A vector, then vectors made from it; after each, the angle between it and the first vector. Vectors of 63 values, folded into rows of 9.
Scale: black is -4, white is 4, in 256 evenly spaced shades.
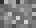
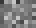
nearly parallel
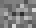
orthogonal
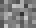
partly aligned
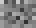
nearly opposite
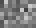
partly aligned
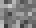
partly opposed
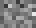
partly aligned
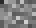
nearly parallel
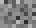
nearly opposite
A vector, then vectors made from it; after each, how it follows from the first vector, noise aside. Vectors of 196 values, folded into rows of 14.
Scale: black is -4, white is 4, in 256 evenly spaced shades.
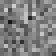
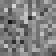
copied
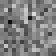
copied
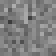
shrunk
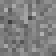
shrunk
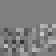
partly zeroed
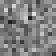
copied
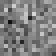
copied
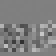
partly zeroed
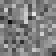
copied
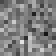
reversed
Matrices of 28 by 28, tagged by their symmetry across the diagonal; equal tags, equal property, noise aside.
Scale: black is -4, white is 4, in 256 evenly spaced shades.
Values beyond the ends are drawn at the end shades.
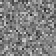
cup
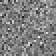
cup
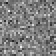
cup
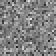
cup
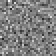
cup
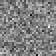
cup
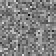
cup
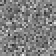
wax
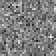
cup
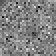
wax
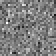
cup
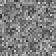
wax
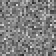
cup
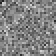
wax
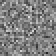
wax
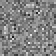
wax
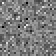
wax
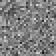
wax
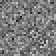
wax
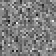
cup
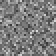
wax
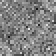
wax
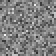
wax
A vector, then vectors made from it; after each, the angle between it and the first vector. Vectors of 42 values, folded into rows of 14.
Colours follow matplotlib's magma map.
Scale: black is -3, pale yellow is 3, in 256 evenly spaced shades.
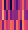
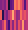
orthogonal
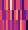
partly opposed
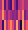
nearly parallel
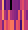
nearly parallel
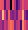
nearly parallel
